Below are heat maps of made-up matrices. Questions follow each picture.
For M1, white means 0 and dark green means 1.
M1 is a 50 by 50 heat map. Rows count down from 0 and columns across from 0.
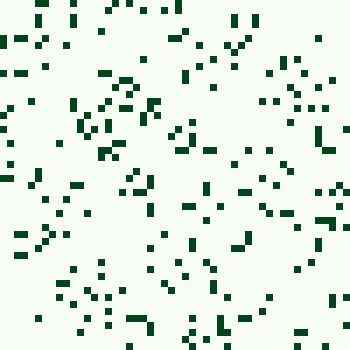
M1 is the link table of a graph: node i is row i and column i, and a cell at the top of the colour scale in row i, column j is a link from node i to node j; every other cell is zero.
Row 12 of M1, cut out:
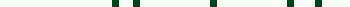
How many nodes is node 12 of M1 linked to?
5
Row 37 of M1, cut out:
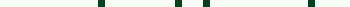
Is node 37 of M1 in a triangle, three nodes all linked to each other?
no
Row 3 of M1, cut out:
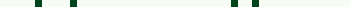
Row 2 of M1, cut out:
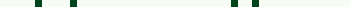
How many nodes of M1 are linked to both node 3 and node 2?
4
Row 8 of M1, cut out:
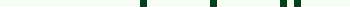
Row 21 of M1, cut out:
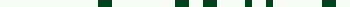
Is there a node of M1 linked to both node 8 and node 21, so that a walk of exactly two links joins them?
yes
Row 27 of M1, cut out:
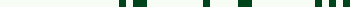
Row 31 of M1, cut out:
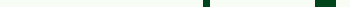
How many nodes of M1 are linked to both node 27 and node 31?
3
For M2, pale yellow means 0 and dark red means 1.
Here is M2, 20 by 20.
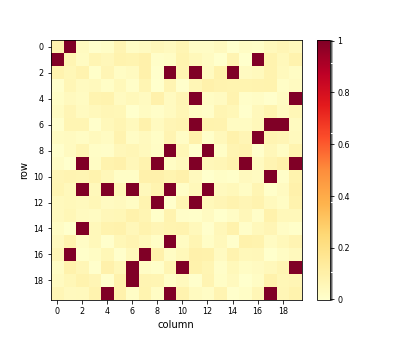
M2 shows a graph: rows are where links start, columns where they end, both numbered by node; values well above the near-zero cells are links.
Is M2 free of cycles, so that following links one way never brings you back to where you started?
no
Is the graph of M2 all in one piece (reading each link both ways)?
no
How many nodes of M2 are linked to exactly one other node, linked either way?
6
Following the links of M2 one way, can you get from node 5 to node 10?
no
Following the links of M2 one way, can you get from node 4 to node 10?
yes
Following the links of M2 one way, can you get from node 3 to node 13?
no
